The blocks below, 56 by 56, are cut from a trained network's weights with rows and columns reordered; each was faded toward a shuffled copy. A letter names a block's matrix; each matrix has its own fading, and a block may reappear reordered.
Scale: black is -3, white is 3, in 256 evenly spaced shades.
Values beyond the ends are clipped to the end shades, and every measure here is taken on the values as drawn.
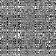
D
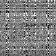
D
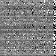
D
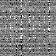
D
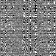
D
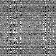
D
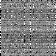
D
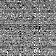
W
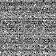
W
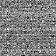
W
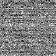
W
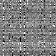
D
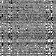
D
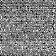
W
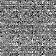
W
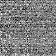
W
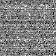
W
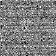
W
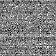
W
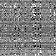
D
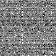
W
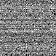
W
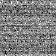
W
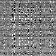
D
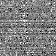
W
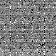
W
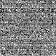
W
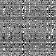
D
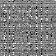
D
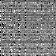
D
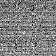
W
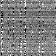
D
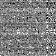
W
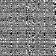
D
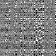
D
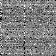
W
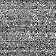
W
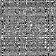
D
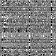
D
